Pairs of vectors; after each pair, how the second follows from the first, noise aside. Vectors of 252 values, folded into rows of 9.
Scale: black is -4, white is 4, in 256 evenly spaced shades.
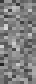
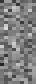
copied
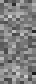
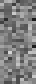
shuffled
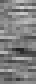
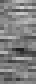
copied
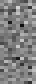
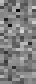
shuffled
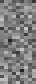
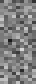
copied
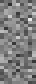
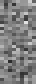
shuffled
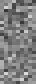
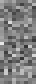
shuffled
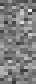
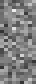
shuffled
